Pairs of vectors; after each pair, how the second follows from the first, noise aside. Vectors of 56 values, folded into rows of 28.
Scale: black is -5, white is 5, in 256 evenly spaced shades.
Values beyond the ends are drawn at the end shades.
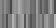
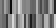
scaled up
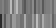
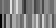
scaled up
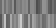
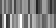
scaled up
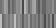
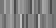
shuffled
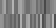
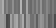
shuffled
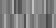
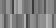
negated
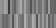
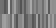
negated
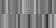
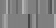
partly zeroed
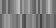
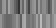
negated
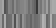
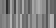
shuffled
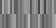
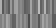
negated
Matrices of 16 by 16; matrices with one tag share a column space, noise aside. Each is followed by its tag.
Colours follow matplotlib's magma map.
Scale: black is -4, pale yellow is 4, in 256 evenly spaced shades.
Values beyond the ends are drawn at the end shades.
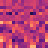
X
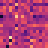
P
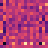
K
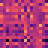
P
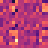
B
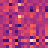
P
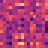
K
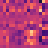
B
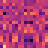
X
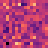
K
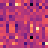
K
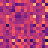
P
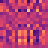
B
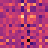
P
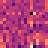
X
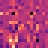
X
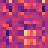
B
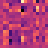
B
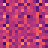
P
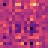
K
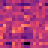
K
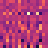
X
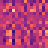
B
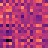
P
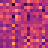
P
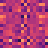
P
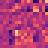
B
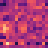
K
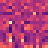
X
